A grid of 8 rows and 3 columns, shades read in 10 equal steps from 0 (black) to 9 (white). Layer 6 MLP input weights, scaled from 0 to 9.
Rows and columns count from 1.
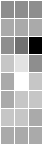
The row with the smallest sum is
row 3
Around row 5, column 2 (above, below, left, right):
8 7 6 7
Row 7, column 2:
7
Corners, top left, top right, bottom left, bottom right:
5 5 6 6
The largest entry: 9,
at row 5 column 2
